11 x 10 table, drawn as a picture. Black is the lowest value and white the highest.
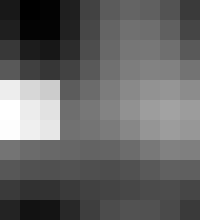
No overall slope runs across the table. An odd patch, higher than its surroundings, sits in the middle left. The ninth with the lowest average is the top left. The middle left is the ninth with the highest average.
